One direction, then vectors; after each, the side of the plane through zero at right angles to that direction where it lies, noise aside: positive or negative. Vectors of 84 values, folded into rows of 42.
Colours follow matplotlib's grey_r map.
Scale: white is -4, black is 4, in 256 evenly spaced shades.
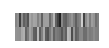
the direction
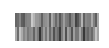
positive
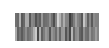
negative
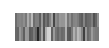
negative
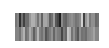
positive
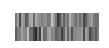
positive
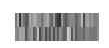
positive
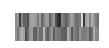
positive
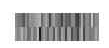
positive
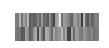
negative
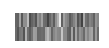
negative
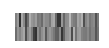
positive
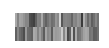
negative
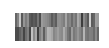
negative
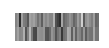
positive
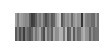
negative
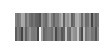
negative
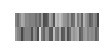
negative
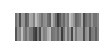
positive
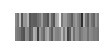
negative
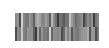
positive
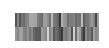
positive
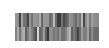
positive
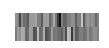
positive
